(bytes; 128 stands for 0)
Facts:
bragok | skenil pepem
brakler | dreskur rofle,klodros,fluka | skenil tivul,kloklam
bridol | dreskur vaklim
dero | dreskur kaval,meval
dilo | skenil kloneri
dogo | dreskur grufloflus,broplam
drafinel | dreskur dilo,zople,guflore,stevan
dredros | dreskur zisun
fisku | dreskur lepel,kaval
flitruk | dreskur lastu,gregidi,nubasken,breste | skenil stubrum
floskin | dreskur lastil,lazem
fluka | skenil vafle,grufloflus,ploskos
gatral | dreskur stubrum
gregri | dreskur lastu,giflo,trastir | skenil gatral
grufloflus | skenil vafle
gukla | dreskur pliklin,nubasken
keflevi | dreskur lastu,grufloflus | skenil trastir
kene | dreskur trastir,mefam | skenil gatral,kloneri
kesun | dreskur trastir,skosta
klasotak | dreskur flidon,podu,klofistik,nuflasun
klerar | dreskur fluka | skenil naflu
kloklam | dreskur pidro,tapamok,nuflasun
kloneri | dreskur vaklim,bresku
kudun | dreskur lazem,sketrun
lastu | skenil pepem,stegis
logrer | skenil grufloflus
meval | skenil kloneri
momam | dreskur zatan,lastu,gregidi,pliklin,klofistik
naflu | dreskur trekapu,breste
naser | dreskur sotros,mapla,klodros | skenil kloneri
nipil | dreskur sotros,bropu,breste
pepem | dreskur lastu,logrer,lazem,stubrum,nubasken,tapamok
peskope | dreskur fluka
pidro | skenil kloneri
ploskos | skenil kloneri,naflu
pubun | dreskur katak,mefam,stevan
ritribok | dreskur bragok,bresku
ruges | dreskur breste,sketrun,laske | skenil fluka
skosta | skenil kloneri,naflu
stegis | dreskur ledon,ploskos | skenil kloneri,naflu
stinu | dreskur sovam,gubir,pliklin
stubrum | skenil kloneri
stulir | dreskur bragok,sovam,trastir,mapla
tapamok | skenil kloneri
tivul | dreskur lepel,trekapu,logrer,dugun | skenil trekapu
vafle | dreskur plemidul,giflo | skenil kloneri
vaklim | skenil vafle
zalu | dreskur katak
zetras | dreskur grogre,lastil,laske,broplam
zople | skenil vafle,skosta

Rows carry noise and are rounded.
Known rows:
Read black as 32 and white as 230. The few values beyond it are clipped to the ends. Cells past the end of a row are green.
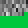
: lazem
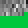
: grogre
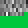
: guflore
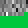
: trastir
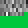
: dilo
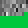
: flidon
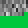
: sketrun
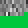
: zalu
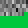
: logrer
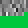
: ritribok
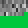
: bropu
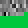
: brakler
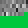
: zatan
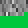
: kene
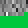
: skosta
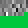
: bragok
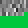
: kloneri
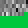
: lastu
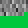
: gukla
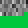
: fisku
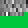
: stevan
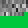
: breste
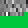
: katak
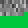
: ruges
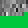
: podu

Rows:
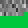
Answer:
naflu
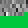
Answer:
gubir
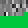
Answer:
klodros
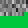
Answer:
dugun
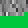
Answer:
kesun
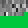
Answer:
sotros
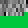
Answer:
zisun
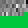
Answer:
grufloflus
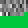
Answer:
stegis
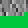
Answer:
stinu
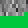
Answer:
gregri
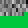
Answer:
lepel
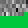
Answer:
nubasken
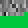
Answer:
naser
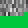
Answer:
drafinel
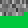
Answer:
tivul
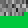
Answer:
trekapu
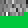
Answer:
mefam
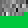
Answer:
klofistik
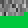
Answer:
nipil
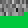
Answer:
gatral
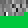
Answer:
mapla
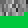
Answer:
vafle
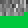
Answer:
zetras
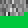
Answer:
pubun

